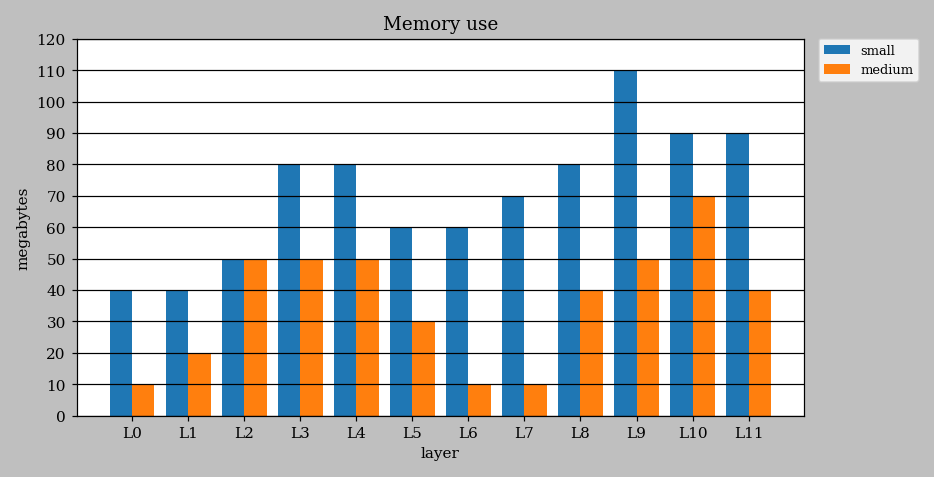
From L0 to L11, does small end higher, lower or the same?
higher
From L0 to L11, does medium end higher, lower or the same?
higher
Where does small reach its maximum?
L9
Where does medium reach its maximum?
L10
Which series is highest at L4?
small
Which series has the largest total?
small
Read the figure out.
Title: Memory use
x-axis: layer, ticks L0 L1 L2 L3 L4 L5 L6 L7 L8 L9 L10 L11
y-axis: megabytes, ticks 0 10 20 30 40 50 60 70 80 90 100 110 120
Legend: small, medium
Values:
small: 40 40 50 80 80 60 60 70 80 110 90 90
medium: 10 20 50 50 50 30 10 10 40 50 70 40
